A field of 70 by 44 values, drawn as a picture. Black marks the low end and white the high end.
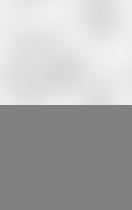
The table splits into 2 rows of 1 panel. Panel 1,1: very high, smooth, faint in contrast. Panel 2,1: middling, flat.
